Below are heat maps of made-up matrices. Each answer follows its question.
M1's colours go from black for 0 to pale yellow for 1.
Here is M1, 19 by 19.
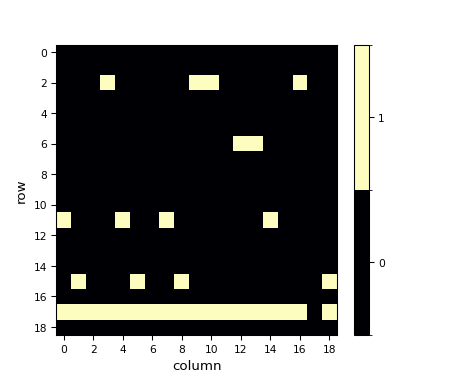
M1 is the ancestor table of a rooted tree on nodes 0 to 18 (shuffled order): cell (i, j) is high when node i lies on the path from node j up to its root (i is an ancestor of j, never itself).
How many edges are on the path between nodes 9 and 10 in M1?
2
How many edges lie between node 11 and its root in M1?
1
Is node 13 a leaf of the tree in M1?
yes
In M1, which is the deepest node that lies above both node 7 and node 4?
11
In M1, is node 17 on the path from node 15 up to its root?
yes
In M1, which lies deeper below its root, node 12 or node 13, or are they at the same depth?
the same depth
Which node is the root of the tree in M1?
17
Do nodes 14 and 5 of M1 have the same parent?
no
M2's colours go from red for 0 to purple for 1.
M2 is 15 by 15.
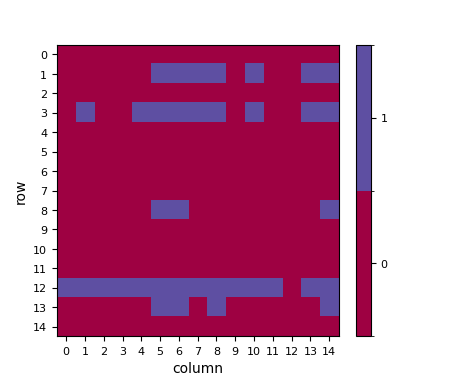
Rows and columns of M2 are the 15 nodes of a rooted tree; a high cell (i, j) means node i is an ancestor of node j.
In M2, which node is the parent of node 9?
12
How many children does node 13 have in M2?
1
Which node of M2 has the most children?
12
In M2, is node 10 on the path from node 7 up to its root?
no
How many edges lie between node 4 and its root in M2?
2
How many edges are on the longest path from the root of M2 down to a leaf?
5
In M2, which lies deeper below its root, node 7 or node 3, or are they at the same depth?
node 7
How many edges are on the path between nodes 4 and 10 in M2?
3
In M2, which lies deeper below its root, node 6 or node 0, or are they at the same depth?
node 6
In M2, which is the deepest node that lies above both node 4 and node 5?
3
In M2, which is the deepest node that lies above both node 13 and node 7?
1
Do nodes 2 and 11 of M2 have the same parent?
yes
